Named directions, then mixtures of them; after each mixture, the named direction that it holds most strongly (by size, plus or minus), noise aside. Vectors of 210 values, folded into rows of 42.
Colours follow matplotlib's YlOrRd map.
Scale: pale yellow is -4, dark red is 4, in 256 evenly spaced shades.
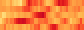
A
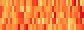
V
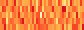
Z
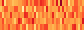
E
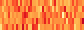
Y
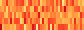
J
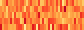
J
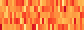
J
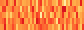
Z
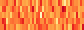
Z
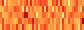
E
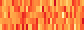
Y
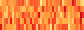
J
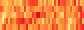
V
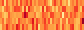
Y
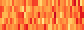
V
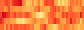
A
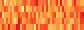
E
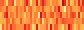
J
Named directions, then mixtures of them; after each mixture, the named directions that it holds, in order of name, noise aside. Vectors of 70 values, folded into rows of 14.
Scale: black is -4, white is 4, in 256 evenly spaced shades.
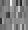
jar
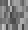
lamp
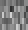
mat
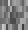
lamp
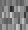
mat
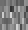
mat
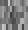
lamp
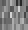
jar, mat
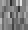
jar, mat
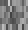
lamp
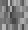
lamp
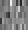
jar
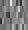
jar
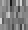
jar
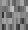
lamp, mat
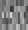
mat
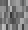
lamp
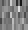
jar, mat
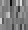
jar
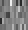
jar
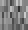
jar, mat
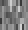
jar, lamp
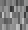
mat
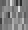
jar, mat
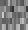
lamp, mat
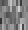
jar, lamp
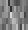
lamp, mat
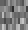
lamp, mat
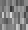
mat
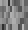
lamp
